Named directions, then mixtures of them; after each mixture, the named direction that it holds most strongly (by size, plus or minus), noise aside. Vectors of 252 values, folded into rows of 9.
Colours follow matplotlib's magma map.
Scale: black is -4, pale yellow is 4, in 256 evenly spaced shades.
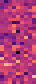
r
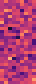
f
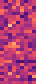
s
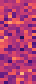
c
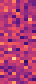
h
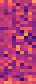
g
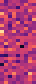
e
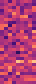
s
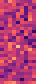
g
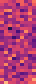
f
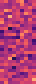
f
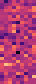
r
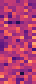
c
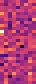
e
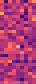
s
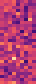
h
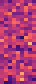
g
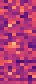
s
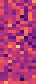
g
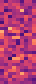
f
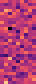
f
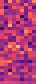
s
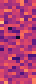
f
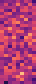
g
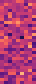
c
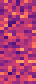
s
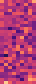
g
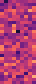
r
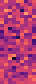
f
